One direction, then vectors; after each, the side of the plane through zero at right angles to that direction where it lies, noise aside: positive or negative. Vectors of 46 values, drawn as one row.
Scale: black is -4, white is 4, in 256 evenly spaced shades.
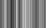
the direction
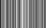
positive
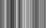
positive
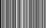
positive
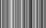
negative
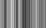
negative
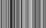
positive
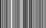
negative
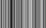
positive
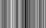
negative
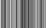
negative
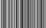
negative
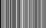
positive
